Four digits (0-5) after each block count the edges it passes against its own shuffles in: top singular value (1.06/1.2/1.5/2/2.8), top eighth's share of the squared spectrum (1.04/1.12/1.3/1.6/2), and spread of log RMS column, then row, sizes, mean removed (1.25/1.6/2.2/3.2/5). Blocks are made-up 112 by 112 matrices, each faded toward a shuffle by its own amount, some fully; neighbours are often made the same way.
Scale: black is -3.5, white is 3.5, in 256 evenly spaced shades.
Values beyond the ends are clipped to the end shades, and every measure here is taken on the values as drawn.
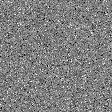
0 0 0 0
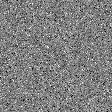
0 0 0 0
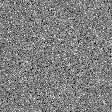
0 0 0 0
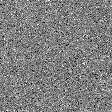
0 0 0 0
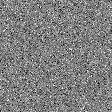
0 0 0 0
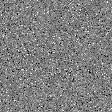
0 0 0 1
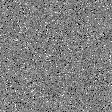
0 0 0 0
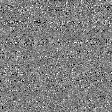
1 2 0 3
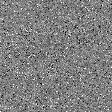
0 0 0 1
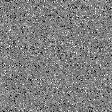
0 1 0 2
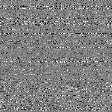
2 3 0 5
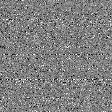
2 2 0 3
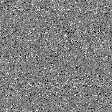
1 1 0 2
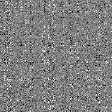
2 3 4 3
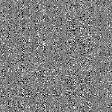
1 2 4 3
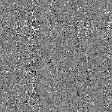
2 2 3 2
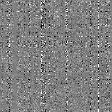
3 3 4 3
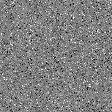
0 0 1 0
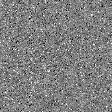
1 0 2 0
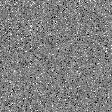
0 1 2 0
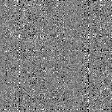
2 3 4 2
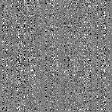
2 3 4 3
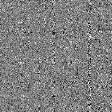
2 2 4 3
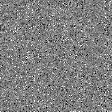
1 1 2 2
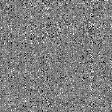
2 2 3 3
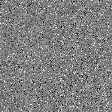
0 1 2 0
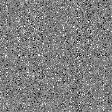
1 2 3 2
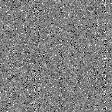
2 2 3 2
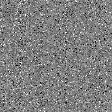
1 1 2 1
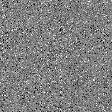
1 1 2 1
